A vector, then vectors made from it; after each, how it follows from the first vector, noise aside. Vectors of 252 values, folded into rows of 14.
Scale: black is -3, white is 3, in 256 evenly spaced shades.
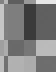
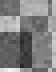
reversed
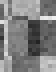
wrapped around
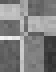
wrapped around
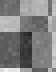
reversed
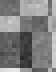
reversed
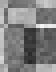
wrapped around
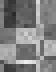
wrapped around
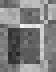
wrapped around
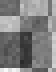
reversed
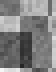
reversed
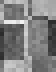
wrapped around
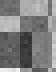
reversed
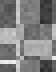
wrapped around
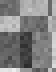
reversed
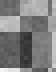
reversed
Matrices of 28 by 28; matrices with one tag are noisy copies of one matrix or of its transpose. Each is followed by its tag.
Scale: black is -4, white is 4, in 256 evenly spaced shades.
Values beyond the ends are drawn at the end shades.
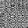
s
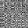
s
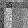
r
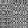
s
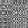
s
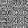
s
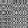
s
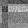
r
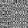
s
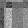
r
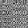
s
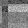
r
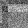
r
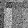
r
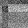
r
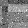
r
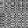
s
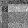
r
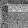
r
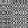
s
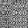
s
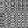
s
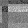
r
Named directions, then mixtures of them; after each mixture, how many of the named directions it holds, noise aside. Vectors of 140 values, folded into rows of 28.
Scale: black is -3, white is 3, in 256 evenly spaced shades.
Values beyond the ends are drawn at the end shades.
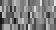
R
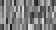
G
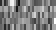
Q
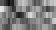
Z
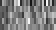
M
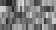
two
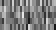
three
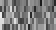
one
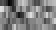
one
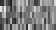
three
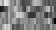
two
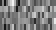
one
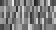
two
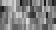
two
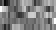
two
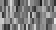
two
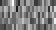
two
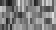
three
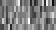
two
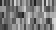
three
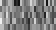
two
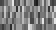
two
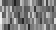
three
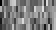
three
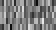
one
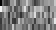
three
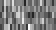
three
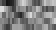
one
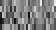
one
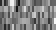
one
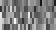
one
